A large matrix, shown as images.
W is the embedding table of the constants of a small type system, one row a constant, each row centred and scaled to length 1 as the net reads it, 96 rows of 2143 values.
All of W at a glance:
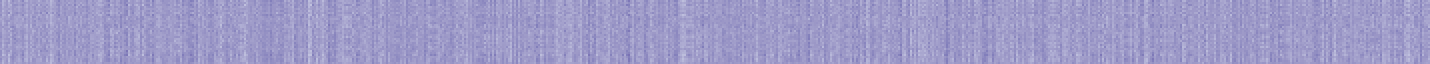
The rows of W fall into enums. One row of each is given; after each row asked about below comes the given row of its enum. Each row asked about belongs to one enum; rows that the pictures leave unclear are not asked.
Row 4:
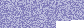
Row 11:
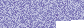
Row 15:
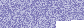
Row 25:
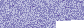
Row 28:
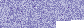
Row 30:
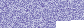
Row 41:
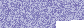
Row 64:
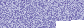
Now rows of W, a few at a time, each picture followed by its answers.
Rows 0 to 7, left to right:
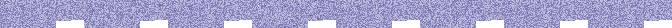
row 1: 41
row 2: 4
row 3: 25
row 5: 15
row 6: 4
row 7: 4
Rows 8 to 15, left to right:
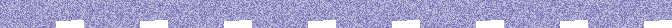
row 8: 64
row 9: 41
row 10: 15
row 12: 11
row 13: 25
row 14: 41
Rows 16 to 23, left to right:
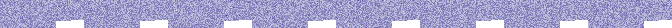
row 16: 11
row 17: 4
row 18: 25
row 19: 11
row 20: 64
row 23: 41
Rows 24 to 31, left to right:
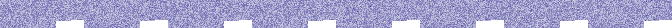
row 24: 15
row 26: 41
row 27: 15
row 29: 25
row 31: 25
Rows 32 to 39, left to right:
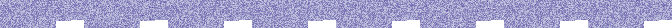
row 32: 15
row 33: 25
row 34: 15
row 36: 41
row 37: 30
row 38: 15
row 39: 41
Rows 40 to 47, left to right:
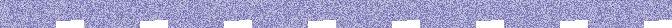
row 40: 28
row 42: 64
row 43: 15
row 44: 11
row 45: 4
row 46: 4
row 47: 28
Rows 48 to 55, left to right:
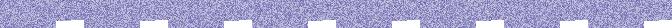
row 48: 25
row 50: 11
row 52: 11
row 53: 64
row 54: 11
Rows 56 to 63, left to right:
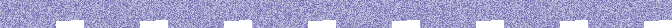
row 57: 64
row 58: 64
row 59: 41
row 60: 25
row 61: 4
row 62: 64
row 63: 30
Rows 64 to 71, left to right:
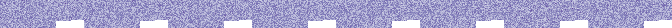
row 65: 41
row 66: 11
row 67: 4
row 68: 15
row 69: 15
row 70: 30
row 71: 41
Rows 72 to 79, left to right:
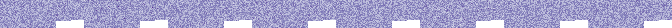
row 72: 11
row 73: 28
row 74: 15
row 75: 11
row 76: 4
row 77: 30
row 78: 4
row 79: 41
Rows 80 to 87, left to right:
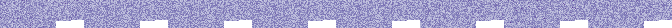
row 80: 64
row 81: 4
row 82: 4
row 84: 4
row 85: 41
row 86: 28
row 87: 41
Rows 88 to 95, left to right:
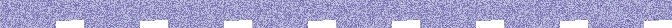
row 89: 4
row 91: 41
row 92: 15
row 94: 15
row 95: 25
